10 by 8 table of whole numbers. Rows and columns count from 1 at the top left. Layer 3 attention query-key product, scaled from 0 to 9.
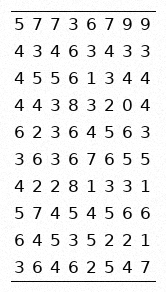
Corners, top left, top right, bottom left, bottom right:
5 9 3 7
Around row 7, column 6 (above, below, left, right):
6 5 1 3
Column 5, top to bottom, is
6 3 1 3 4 7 1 4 5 2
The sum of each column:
44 46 40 57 36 42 42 43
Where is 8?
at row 4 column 4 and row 7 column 4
